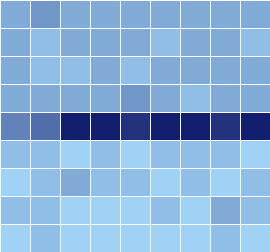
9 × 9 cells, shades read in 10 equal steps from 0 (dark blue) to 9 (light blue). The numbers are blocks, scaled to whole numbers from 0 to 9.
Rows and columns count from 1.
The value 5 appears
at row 5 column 1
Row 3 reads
7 8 8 7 8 7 7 7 7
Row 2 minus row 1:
0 2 0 0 0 1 0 0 1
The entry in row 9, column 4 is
9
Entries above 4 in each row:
9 9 9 9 1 9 9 9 9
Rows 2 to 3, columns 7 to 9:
7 7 8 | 7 7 7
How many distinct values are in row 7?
3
